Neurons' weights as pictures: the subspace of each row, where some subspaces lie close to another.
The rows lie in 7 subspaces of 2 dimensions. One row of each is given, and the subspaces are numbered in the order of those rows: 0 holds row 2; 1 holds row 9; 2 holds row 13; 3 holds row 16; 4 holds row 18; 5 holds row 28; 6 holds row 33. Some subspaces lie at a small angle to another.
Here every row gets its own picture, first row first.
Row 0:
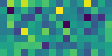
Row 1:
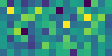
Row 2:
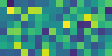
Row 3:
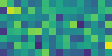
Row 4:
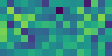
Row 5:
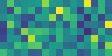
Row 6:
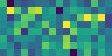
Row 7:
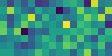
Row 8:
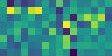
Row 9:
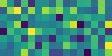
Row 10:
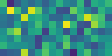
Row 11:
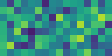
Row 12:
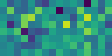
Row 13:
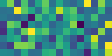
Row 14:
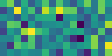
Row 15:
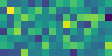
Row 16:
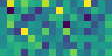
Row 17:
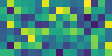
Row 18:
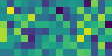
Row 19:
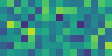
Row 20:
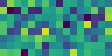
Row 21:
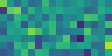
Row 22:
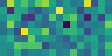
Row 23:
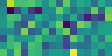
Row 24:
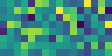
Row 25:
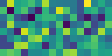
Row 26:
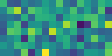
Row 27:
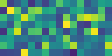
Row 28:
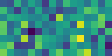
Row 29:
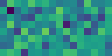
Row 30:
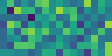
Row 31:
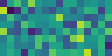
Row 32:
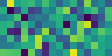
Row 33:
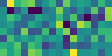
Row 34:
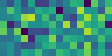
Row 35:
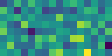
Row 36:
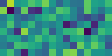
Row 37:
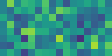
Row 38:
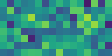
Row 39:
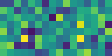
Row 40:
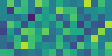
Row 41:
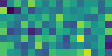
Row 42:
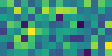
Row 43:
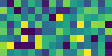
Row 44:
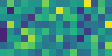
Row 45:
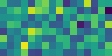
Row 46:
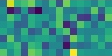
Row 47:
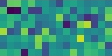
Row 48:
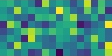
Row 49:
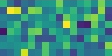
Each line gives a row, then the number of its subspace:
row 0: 3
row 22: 3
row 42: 1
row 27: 2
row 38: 0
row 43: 5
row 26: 0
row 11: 5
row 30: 2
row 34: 3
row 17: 0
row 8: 6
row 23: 6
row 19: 1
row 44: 4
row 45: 6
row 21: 5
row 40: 2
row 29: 2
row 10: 0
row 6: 6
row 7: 6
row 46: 6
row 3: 5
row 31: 1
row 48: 0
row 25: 2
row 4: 4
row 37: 5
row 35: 1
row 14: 1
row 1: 3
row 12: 3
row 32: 0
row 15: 2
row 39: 5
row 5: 4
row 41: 5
